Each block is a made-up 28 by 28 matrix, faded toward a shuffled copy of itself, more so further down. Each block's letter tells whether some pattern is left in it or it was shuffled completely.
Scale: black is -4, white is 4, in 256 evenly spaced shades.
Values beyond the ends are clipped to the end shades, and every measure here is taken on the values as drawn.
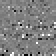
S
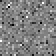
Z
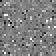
Z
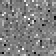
Z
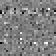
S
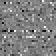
S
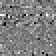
S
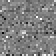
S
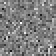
Z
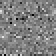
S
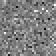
Z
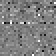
S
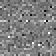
S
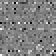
S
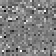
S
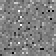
Z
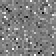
Z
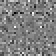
S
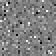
Z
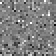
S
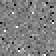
Z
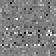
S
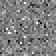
Z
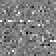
S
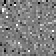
Z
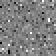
Z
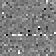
S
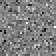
Z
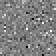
Z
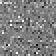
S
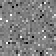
Z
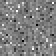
Z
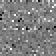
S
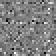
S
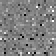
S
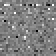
S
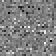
S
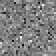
Z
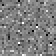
Z
